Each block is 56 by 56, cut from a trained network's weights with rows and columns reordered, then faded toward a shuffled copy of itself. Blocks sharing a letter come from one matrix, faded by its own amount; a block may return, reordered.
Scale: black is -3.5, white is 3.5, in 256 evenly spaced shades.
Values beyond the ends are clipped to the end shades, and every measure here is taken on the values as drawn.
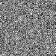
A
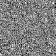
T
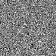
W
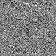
T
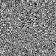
A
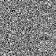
T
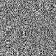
A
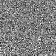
W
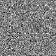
T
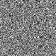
A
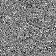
W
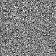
A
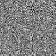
T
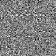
T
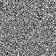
W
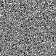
W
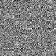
T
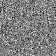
W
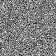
W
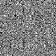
A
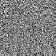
A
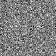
A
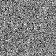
W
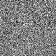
W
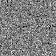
W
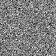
W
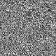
A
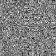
T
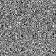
A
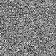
A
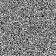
W
